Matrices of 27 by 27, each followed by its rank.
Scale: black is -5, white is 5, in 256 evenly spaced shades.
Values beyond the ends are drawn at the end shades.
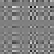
one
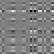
one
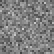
full rank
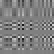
one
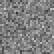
full rank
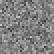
full rank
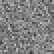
full rank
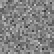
full rank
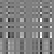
one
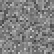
full rank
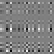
one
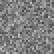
full rank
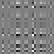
one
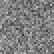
full rank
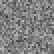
full rank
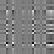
one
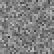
full rank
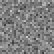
full rank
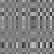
one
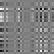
one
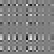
one
